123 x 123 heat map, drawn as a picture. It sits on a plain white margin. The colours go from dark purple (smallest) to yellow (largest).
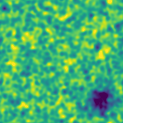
Mirror symmetry: none. Ninth with the lowest average: bottom right. Histogram: skewed, a long tail of low values. Stripes: none. Dips: one, in the bottom right.
